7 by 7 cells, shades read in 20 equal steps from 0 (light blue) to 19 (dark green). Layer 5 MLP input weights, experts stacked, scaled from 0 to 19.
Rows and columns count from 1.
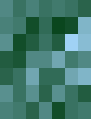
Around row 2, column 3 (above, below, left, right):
11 16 12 14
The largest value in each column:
16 18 18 15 19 18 16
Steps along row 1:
up down up down up up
